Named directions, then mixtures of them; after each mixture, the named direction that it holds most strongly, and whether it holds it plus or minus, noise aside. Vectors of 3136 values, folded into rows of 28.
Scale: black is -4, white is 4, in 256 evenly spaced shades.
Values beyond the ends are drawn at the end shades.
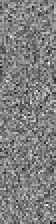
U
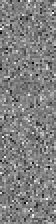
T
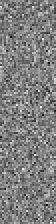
U, minus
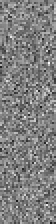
U, plus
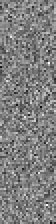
U, plus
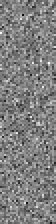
T, minus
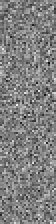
U, minus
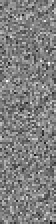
U, plus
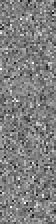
T, minus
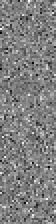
T, plus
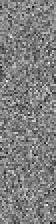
U, plus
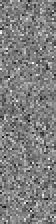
T, minus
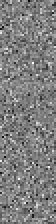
T, minus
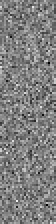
U, minus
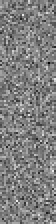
U, minus
